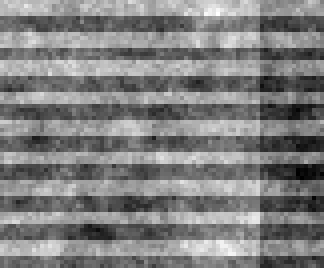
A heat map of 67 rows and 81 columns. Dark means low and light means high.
The left part is higher, up to a seam about 80% of the way across. Horizontal stripes repeat 9 times down the table. The middle right is the ninth with the lowest average. The grain runs across in streaks.
